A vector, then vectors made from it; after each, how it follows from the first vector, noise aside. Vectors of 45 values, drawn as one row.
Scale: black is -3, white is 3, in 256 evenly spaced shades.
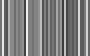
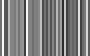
copied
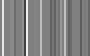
partly zeroed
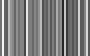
copied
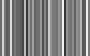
reversed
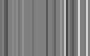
partly zeroed
